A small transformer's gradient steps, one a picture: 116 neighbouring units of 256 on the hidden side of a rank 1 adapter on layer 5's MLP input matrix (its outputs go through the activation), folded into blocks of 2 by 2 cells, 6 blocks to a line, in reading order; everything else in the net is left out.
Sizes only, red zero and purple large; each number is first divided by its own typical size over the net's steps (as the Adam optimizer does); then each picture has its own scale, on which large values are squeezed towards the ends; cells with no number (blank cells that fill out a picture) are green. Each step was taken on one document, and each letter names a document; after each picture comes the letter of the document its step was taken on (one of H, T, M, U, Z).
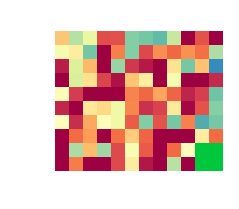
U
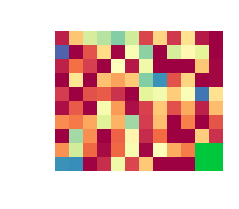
U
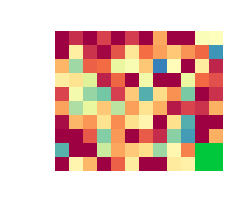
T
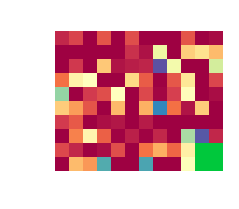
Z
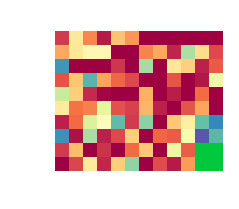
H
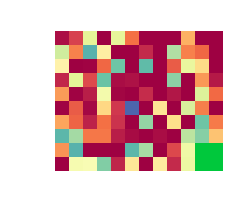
H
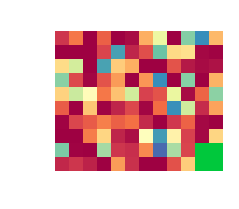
T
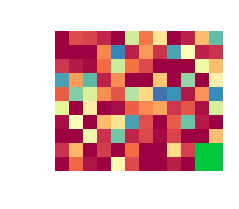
T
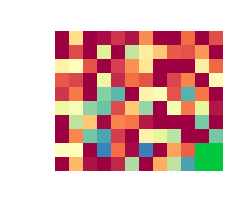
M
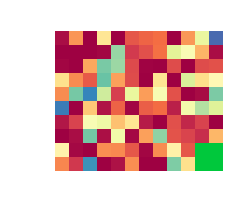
T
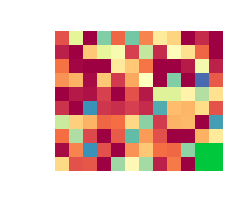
U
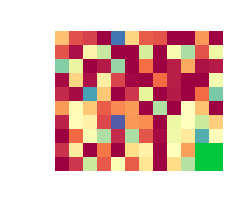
H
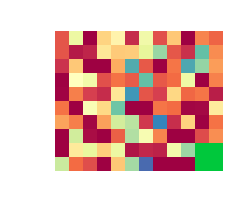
U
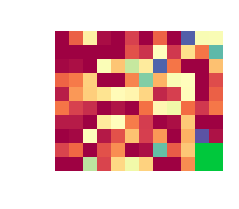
Z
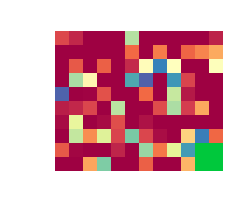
Z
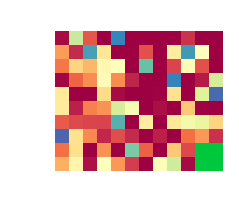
H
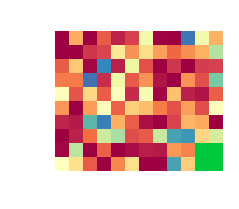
T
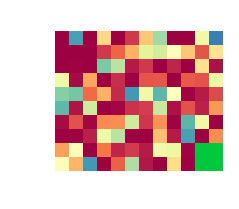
T
